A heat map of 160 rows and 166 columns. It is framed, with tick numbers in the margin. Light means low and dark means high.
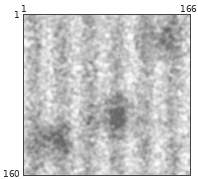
Bumps: three. Odd rows or columns: none. Mirror symmetry: none. Seam: none. Stripes: upright, repeating 6 times.
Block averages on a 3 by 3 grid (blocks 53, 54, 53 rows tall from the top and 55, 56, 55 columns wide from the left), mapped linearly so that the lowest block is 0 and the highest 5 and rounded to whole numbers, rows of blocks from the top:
0 0 4
0 3 0
5 2 0
